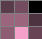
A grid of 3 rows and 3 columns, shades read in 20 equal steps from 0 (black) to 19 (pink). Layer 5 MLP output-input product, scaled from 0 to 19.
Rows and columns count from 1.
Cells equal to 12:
2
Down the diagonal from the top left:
7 12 8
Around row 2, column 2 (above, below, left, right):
9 19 12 6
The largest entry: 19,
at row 3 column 2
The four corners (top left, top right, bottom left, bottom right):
7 0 11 8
